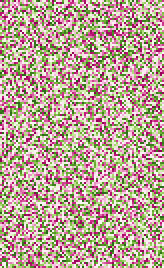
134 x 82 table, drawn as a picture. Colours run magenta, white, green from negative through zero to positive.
Mirror symmetry: none. Average level on the scale: 50%. Histogram: flat. Slope: none. Grain: fine.
